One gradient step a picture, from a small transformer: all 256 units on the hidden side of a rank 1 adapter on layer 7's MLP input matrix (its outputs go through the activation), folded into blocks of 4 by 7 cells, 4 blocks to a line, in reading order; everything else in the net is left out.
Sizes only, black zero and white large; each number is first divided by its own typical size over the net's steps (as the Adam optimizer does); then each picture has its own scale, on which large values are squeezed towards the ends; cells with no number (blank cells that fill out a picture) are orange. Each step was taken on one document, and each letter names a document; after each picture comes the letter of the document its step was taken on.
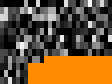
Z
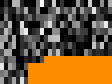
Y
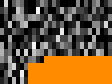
Y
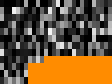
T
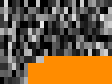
T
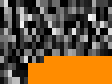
Y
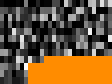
Z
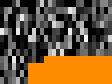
Y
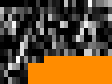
Z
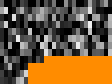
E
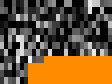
E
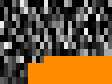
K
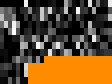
Z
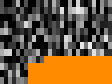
Y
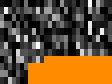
E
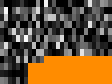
E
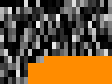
T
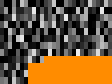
K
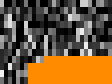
T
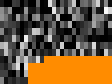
T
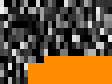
Z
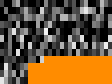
K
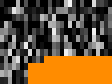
T
